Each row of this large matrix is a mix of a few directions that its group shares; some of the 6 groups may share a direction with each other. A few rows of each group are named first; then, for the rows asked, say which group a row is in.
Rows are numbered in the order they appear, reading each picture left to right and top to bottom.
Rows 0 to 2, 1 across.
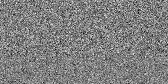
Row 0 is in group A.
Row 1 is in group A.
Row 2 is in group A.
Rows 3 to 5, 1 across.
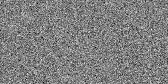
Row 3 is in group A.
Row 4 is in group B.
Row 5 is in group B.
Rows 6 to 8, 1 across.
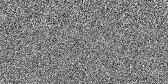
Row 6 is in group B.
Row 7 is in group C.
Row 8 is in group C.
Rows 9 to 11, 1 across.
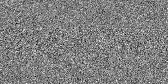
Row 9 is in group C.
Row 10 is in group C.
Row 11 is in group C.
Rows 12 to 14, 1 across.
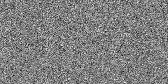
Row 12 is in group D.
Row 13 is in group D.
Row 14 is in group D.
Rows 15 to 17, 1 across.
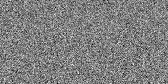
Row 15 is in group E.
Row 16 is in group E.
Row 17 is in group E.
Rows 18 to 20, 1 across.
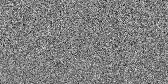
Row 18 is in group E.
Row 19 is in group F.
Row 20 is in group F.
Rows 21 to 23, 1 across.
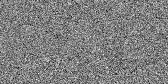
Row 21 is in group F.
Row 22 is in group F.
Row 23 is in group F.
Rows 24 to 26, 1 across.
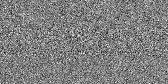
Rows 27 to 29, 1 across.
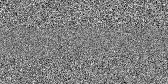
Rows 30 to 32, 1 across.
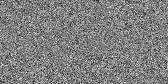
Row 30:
F
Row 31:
B
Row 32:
D
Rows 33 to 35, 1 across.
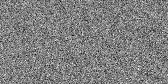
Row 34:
C
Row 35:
A
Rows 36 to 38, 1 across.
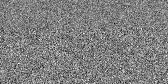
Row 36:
D
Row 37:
A
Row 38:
B
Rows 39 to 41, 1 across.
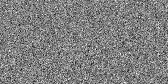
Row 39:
F
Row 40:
B
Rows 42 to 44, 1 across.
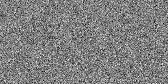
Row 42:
B
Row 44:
C
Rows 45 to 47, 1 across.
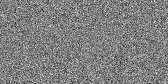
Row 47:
F
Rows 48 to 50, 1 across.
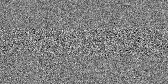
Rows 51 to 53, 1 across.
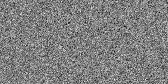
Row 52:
D
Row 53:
D
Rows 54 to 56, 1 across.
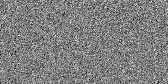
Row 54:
B
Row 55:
B
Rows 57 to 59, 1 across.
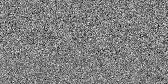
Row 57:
B
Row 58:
C
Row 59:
A
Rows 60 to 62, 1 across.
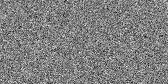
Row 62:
A
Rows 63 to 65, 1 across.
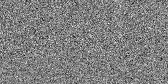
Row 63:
F
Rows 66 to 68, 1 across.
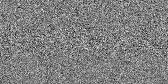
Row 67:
E
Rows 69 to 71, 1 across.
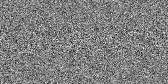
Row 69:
F
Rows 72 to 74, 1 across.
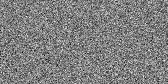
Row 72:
D
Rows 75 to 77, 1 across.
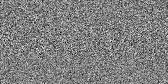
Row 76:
F
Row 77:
B
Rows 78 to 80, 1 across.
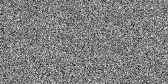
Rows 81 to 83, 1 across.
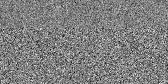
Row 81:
F
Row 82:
C
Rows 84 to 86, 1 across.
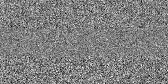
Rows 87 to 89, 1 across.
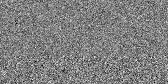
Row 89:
B
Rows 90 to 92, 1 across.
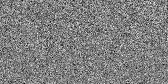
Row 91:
D
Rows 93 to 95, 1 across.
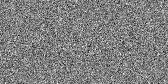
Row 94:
B
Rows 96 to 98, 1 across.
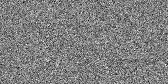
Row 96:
C
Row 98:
F
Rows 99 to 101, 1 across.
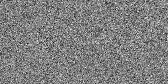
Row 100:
D
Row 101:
D
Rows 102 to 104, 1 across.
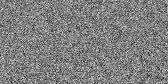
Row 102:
D
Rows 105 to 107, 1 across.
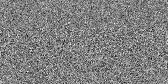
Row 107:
D
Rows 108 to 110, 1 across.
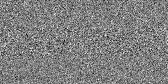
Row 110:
C
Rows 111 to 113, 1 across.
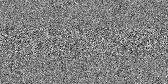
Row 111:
F
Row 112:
C
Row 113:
E
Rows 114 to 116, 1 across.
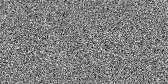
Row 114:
B
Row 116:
F
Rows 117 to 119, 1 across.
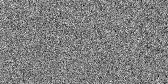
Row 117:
A
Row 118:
A
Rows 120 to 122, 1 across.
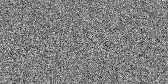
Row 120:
E
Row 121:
A
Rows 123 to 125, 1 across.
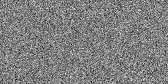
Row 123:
A
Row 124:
F
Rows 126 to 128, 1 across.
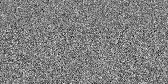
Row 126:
B
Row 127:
E
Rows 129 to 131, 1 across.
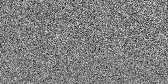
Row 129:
C
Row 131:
F
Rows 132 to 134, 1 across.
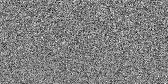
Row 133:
B
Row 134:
E
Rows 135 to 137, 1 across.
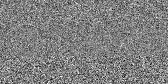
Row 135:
F
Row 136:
D
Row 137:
E
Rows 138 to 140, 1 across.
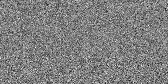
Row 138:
F
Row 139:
E
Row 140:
A
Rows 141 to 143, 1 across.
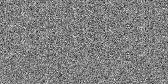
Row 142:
A
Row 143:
D
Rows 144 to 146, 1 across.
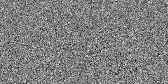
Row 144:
D
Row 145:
B
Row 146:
F
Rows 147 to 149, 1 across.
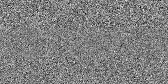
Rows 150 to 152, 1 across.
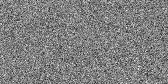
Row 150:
A
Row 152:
A
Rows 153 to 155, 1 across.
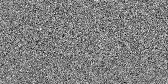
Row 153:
F
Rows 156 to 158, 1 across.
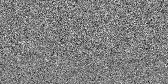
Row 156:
D
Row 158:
F
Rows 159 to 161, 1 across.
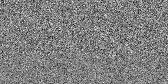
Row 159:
A
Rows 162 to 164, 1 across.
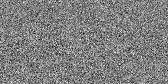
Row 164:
A
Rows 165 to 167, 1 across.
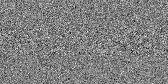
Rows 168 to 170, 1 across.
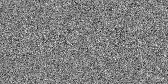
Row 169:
F
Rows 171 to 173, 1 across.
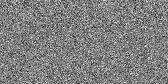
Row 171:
E
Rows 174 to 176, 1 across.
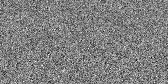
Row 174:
A
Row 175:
C
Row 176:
B
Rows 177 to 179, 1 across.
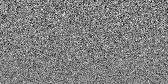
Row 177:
B
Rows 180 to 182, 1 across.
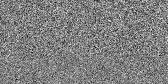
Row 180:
F
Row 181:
B
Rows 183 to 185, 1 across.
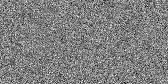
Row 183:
E
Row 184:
E
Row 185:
D
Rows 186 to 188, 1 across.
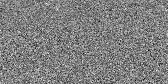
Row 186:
F
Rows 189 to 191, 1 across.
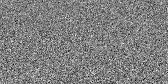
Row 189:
C
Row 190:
D
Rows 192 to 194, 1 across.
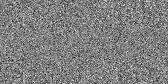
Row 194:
E
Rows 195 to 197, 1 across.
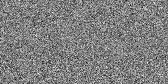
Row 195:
C
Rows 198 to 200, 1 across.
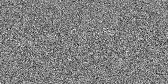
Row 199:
E
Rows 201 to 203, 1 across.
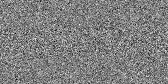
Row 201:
C
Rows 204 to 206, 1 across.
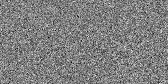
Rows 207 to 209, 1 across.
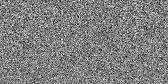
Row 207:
E
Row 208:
E
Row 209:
C
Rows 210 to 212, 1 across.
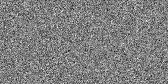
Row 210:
E
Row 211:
D
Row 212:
D
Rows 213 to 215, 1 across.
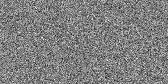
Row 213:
A
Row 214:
B
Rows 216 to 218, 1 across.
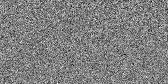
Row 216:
B
